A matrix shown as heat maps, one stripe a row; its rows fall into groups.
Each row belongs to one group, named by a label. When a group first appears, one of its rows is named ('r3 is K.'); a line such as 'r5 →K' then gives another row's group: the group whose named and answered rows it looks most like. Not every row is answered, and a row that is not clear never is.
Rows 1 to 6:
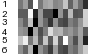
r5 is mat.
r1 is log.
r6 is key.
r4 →log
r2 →key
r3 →key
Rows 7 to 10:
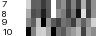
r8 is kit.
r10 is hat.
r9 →key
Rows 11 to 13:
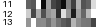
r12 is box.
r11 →key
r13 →mat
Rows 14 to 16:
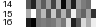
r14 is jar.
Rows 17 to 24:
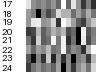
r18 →log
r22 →box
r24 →jar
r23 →jar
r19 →box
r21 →kit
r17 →mat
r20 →kit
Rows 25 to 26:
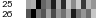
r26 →jar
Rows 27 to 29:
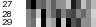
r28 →key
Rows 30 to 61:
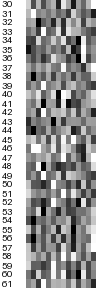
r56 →jar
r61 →log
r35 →jar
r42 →log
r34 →kit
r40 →box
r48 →key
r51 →mat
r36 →kit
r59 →kit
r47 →box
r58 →mat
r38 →jar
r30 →box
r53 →key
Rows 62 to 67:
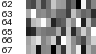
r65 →jar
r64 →hat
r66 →box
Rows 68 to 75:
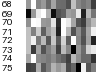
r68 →mat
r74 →mat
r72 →mat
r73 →box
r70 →box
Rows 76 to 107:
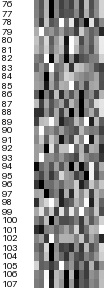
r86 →jar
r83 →log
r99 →mat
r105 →kit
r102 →log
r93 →mat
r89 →hat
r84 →log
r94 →jar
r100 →key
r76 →key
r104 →key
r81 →box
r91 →hat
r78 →kit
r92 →log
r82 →key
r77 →key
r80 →box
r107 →key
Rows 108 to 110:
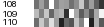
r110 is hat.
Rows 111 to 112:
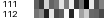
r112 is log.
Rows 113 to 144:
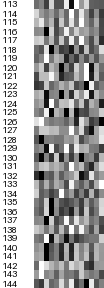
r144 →kit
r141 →hat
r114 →mat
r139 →key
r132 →jar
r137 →log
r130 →jar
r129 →log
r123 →hat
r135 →key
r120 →hat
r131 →box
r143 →mat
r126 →mat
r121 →hat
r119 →key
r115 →mat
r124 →log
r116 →log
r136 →key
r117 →mat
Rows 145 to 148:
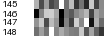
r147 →hat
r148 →log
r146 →hat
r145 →kit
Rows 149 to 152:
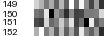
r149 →mat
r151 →kit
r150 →key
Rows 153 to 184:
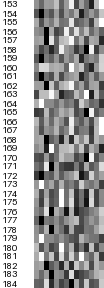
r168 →hat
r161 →jar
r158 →kit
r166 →box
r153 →box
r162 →log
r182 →hat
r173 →mat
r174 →kit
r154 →jar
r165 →kit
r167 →box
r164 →mat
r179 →mat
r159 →jar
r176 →key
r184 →key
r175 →kit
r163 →hat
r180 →kit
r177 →jar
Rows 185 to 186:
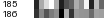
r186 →hat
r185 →hat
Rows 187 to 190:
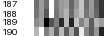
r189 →hat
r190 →mat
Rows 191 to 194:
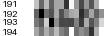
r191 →box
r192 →jar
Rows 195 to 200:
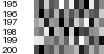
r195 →kit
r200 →jar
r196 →jar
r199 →mat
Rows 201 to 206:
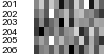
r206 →jar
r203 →hat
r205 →log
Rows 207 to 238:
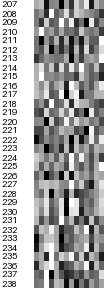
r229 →box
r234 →hat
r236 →hat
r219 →kit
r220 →log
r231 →kit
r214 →mat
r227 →box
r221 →kit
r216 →box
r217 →box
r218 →log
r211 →jar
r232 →hat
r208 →log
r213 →jar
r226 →hat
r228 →key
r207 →hat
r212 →key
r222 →jar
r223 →hat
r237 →key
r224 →mat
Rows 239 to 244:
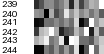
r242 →hat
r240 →log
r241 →jar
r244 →jar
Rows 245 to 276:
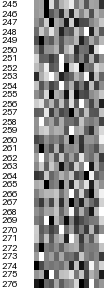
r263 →hat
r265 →hat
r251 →kit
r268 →box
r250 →box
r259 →box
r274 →jar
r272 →jar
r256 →mat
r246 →hat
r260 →jar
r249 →jar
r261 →jar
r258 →mat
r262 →mat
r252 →box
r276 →jar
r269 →key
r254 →kit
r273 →mat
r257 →key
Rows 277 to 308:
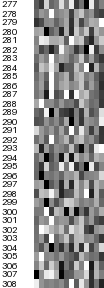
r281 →box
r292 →log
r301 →log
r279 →jar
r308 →mat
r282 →kit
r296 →jar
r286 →log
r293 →box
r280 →hat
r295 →kit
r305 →mat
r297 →hat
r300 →key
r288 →mat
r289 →key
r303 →log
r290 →jar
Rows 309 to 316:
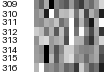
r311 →box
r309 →key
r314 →log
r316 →mat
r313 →box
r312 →mat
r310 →log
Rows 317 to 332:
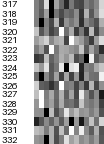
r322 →log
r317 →key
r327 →mat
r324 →box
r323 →kit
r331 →mat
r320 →kit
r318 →key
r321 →box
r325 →jar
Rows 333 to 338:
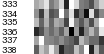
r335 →box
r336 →jar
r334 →kit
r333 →box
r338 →hat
